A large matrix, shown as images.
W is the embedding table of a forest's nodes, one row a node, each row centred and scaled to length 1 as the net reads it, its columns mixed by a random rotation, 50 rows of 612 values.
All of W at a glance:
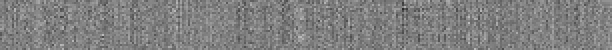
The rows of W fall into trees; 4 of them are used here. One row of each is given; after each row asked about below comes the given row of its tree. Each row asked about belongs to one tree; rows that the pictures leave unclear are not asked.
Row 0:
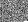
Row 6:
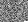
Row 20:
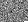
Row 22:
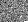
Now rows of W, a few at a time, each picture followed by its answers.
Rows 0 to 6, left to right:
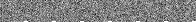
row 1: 0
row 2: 20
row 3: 0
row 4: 22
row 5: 20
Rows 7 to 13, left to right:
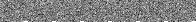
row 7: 0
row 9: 22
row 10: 22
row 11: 22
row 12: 20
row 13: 0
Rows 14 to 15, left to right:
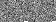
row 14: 22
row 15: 20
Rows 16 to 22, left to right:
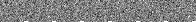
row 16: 22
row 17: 22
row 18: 6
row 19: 22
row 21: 0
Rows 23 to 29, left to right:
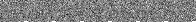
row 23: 0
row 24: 0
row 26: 6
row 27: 20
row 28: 20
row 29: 20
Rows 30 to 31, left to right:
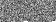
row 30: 0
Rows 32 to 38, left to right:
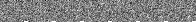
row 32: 22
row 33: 0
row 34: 22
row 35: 6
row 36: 20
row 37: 22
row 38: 22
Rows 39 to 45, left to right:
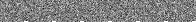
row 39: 6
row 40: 22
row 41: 20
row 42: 0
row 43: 22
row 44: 6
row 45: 20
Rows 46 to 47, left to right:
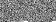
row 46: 0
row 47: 20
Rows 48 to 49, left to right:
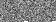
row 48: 6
